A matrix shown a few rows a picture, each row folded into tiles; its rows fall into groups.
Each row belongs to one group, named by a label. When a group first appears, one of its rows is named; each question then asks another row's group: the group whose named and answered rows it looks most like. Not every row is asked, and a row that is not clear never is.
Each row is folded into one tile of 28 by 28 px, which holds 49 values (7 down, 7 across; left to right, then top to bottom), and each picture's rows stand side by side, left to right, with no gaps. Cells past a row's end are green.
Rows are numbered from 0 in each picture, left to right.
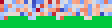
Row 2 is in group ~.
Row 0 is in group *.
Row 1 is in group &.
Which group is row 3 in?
*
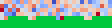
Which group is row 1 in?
~
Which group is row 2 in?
*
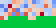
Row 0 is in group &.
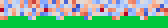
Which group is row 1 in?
*
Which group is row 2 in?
&
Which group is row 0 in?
~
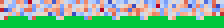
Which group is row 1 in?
*
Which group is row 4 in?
&
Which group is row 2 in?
*
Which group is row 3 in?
*
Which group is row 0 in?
~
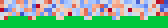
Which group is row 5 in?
&
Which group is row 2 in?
~
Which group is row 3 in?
&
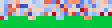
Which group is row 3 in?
~
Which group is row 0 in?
&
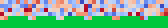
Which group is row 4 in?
~
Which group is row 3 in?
*
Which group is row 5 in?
&
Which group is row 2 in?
*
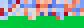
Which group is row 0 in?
&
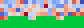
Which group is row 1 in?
~
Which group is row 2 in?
&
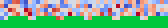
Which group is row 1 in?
&
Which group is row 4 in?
~
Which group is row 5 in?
*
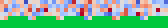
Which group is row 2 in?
&
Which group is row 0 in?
~
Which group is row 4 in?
~
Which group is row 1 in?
*
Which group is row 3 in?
*
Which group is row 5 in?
*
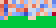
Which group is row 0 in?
*
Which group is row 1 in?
~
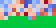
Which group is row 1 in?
&
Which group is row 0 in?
&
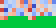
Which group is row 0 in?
~
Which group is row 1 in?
*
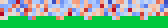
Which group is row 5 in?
&
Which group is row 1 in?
*
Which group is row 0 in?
&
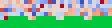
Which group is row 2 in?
~
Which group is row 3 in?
~
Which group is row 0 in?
~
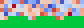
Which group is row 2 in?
~
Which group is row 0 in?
*
